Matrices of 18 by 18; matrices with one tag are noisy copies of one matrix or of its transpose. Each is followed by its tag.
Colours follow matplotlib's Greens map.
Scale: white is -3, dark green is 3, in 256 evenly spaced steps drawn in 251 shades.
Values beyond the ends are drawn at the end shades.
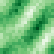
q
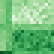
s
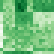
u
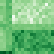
s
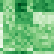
u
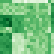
u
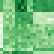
u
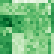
u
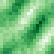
q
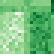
s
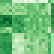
u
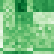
u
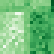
s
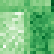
s
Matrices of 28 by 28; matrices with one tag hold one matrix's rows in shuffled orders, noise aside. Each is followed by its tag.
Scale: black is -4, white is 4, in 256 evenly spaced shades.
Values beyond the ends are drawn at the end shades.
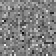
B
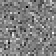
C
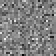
B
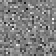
C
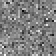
B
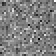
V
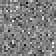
C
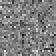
B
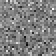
C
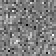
C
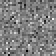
C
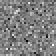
C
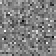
B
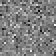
V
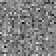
B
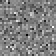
C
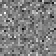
B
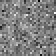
V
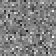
C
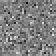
C
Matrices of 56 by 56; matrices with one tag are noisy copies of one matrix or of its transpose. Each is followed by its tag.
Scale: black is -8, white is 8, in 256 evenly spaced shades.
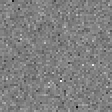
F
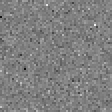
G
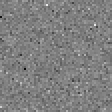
G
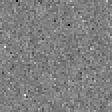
G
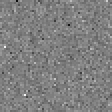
G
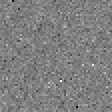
F
